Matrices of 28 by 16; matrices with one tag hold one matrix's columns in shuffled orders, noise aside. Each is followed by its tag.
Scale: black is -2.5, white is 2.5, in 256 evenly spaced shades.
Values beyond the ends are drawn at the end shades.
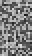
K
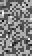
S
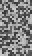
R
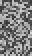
S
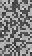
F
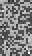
R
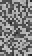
F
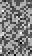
S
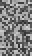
K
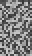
S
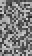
S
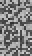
K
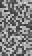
F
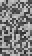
K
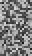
R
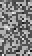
S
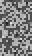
S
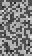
S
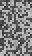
S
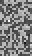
K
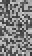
F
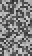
F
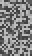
R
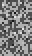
S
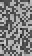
S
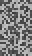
R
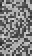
F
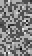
F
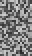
F
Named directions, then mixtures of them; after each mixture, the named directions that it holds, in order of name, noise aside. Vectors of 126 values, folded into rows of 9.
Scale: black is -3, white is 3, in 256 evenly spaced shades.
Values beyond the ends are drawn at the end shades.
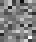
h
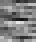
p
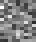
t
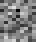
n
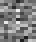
n, p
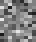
h, t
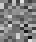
h, t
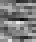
p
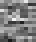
n, p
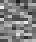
p, t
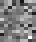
h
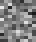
h, t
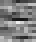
p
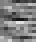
p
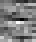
p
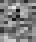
n, p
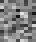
n, t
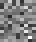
h, t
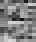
n, p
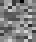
h, p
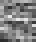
p, t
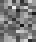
h, n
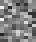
h, t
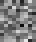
h, n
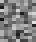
n, t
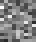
t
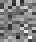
h, t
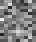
h, t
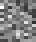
t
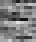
p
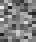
h, t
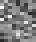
t
